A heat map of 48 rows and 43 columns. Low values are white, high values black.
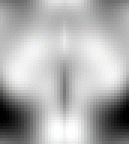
Histogram: skewed, a long tail of high values. Mirror symmetry: left to right. Lone odd cells: none. Average level on the scale: 30%.
